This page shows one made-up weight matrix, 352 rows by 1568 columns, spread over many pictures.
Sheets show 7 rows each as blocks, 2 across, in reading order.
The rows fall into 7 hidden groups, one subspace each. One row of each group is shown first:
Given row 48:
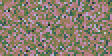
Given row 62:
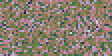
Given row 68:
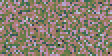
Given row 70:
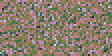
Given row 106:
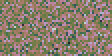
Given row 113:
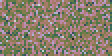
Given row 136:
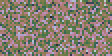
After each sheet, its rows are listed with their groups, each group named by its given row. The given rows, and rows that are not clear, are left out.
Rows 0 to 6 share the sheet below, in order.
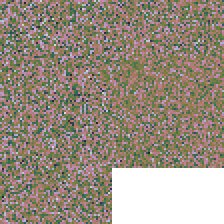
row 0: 70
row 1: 62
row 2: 136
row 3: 136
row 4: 106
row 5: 62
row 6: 68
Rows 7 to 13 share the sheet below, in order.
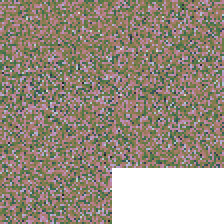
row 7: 68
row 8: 136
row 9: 68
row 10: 113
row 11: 70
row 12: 136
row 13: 68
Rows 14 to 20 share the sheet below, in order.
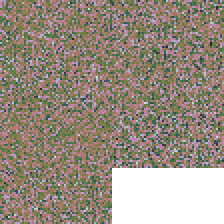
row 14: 113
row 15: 68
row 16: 62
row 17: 70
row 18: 70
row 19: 70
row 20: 62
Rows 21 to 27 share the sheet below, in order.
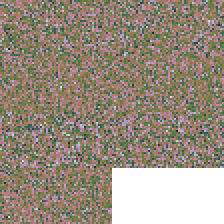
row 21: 62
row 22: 62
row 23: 48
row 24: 70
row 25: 106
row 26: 136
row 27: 62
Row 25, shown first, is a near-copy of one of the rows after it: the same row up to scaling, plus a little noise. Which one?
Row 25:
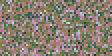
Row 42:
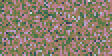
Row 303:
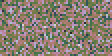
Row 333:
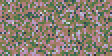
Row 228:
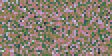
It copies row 333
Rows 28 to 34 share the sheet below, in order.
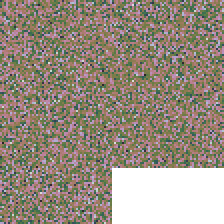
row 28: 113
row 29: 48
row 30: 70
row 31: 136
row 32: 48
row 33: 48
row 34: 62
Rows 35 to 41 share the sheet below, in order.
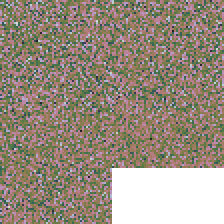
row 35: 62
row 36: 48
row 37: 62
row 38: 113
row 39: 113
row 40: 70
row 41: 113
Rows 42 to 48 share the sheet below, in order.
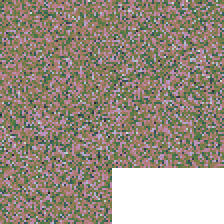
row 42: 106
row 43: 136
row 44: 136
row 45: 68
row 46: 68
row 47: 106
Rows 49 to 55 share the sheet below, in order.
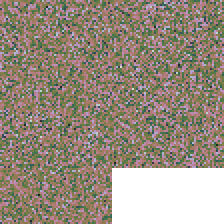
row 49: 136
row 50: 70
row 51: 48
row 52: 48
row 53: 62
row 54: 70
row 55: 70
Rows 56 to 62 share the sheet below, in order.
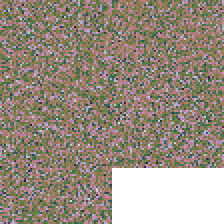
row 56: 48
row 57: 113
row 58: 106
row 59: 62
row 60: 106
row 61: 136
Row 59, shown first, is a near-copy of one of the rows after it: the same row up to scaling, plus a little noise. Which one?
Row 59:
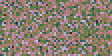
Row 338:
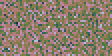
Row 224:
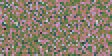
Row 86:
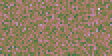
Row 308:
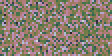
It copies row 308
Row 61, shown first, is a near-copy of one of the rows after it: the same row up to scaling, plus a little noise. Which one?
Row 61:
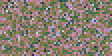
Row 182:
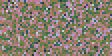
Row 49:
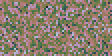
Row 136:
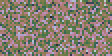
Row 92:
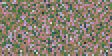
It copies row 182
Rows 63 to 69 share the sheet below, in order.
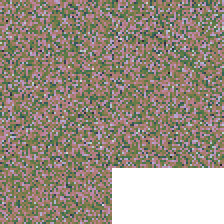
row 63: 106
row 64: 113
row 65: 106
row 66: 48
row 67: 68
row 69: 136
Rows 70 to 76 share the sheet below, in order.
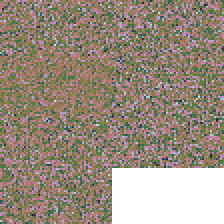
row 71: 106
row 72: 70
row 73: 62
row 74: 136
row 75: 68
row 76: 70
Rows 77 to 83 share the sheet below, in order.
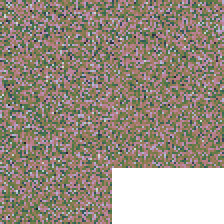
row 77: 62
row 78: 113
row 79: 62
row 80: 136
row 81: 68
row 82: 113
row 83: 62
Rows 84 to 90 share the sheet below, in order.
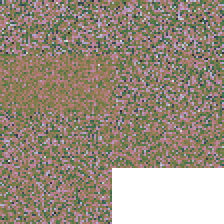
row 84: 68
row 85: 136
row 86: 62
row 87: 106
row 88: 62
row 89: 136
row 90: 70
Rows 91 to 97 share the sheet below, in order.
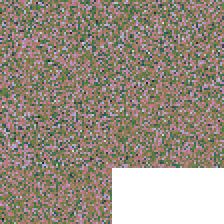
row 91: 62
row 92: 136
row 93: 70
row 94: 62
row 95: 113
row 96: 136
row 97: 70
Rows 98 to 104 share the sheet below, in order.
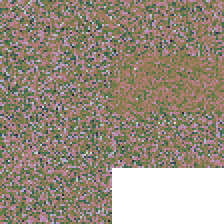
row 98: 62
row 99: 70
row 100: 113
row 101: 136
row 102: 62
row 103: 62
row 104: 68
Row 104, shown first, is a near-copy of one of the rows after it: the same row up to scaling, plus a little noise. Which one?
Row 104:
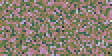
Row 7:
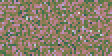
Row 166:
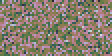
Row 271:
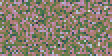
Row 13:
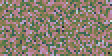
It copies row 13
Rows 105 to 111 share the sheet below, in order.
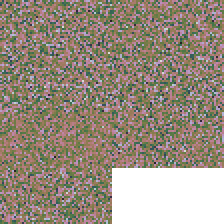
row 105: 68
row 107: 62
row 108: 136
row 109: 70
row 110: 113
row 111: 136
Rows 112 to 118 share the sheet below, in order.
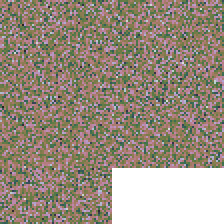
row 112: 70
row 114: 70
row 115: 70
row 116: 48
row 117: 48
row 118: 68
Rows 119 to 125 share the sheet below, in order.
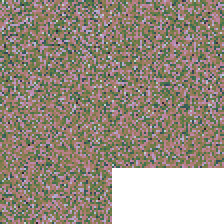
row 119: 68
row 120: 136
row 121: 106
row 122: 48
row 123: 48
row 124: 70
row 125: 48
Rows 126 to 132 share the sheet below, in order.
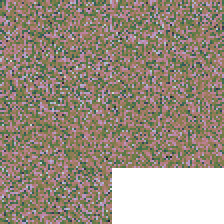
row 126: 113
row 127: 113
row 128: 68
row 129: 70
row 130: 106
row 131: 70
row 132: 68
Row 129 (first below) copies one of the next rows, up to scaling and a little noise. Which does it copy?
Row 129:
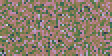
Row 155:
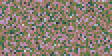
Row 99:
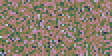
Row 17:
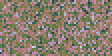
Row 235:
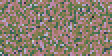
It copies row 99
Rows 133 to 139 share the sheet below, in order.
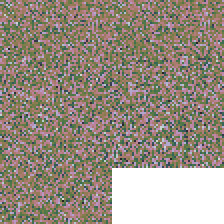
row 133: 62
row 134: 62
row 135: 113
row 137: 48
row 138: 106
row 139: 136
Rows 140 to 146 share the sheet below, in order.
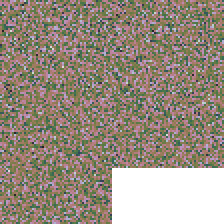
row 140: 48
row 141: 62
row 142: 62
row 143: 113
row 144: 106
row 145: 136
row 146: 106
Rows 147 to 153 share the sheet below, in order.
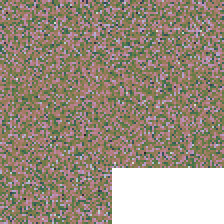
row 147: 136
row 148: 62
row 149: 62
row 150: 136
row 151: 106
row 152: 70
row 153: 68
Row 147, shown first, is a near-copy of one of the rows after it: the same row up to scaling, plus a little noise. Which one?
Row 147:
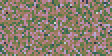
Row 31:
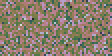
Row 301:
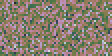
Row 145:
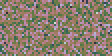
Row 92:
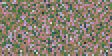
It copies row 145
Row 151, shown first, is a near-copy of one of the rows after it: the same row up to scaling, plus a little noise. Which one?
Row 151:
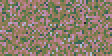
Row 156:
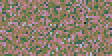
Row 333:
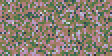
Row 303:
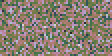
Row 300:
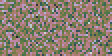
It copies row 156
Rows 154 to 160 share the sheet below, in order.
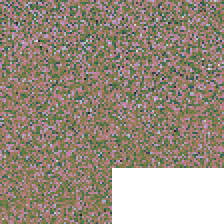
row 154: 62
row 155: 70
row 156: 106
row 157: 136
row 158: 106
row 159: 62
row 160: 70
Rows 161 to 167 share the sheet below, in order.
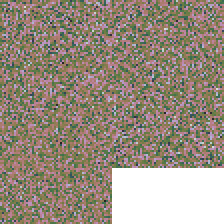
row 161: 136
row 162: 106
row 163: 136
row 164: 70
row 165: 48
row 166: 68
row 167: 70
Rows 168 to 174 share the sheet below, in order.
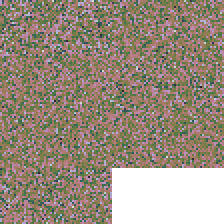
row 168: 68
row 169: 136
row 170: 70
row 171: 62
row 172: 48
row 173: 70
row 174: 113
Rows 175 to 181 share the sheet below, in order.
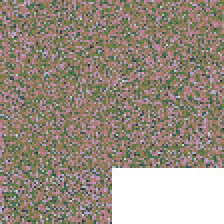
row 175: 113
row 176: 70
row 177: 106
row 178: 68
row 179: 62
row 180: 62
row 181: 62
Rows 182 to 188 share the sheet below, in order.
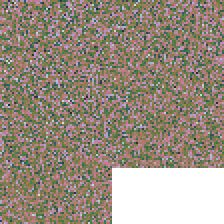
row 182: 136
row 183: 48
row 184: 62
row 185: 136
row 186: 62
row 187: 68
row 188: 70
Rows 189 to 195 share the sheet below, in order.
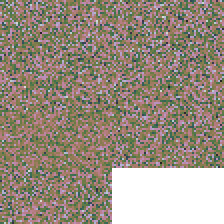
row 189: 62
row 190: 136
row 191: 68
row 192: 68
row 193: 68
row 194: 136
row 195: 62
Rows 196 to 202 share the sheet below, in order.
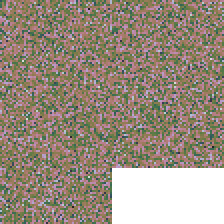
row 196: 113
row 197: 136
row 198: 48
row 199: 68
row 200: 106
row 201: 68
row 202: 113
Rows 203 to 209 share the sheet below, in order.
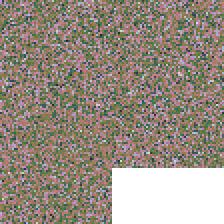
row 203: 68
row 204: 106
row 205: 48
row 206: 136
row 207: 113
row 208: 62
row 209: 48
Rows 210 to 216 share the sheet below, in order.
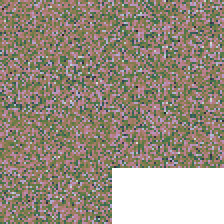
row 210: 70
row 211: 68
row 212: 136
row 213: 68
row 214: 70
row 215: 68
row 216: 48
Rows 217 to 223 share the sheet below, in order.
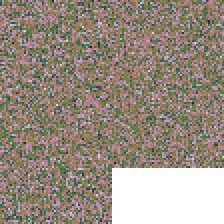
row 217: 68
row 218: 62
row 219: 106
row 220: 70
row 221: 68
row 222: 70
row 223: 136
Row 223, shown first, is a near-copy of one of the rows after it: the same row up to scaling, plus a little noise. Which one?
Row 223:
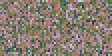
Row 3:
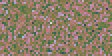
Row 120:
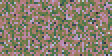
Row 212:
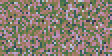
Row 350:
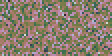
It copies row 212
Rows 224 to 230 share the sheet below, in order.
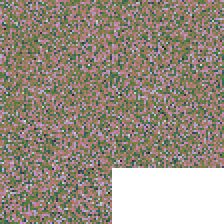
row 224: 62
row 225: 48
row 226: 113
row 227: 113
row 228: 106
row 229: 62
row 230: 68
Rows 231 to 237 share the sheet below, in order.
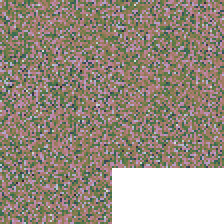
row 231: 113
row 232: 48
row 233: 48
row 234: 48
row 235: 70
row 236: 70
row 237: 48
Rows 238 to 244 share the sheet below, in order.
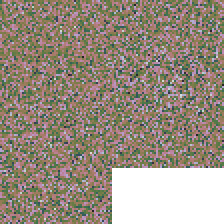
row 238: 48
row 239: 48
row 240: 136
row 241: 106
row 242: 106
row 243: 106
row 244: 136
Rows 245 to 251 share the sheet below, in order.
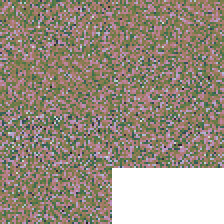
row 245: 70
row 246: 136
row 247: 136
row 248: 62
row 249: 106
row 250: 136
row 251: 106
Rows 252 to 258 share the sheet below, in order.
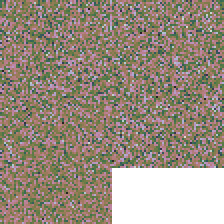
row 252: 113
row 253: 48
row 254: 68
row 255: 136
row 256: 62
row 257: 62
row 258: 113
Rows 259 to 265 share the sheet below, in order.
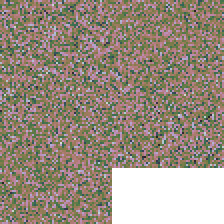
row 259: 106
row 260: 106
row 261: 106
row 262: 113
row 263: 48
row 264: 136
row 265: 68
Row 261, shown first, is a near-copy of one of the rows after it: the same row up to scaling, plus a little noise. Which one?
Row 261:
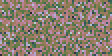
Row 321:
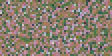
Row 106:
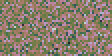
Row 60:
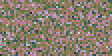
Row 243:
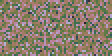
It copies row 60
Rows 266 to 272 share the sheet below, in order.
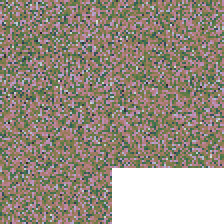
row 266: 62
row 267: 113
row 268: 113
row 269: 62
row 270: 48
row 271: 68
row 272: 48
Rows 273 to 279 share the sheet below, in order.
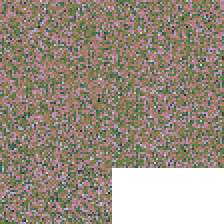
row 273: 70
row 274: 48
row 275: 68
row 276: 113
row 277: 113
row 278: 113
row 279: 68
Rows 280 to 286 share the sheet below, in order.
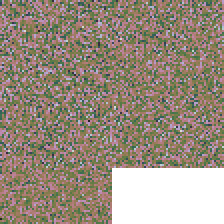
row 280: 68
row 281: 113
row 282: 106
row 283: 70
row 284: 113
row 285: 136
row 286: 68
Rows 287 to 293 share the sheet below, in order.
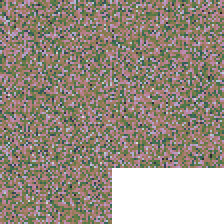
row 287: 113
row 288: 136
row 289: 113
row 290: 62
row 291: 70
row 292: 68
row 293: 48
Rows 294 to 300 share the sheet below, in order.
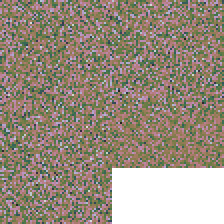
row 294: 62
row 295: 113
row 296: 113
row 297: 113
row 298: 113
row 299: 48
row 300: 106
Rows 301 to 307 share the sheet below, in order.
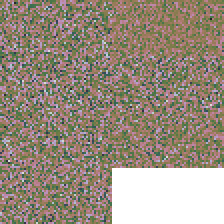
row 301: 136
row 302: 106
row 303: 106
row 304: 70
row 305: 62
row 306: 70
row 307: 48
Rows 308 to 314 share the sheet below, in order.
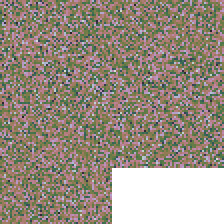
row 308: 62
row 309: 48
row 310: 136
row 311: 68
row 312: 48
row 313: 136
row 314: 70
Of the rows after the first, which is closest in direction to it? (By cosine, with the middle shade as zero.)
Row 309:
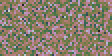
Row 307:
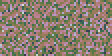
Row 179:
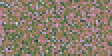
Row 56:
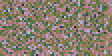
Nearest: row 56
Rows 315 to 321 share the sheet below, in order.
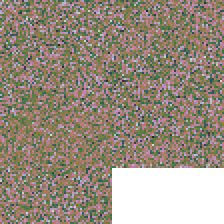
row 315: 68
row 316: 48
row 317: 62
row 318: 68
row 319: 136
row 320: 62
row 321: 106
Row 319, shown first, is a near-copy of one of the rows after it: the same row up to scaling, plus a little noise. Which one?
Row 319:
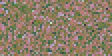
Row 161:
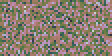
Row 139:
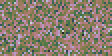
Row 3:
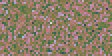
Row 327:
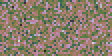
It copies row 3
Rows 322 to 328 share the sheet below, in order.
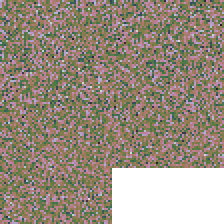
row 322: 113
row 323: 68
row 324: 68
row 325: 70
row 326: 48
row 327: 136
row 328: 62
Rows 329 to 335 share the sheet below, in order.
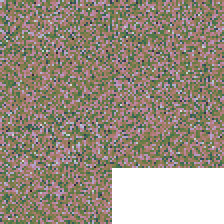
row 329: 113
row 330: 113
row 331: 136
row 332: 62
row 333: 106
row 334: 68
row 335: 62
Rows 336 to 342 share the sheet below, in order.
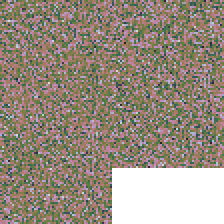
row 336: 106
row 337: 68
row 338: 62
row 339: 62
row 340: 62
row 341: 48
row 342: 62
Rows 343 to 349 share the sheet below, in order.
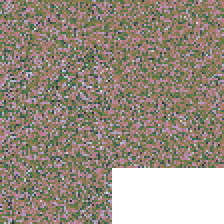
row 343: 106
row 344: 106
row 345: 68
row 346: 48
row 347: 68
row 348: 106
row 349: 62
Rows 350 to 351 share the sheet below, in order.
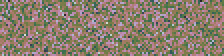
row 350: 136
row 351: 106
